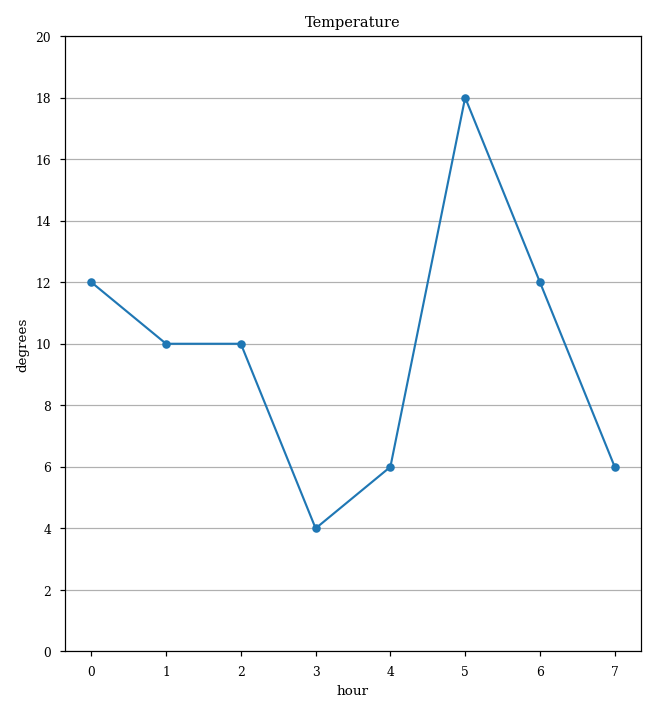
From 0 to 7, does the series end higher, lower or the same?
lower
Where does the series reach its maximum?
5
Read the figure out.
Title: Temperature
x-axis: hour, ticks 0 1 2 3 4 5 6 7
y-axis: degrees, ticks 0 2 4 6 8 10 12 14 16 18 20
Values:
12 10 10 4 6 18 12 6
